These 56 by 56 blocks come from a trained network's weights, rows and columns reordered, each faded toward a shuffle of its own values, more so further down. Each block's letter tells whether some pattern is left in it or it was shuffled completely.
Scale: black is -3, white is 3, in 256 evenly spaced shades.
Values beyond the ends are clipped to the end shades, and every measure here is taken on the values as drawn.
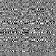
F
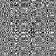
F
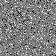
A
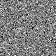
A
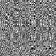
F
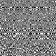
F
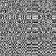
F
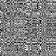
F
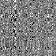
F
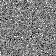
A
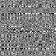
F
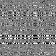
F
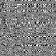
F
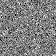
A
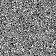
A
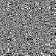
F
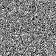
A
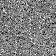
A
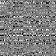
F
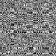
F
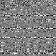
F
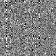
F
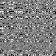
F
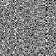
F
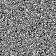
A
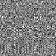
F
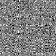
F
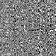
F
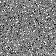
A
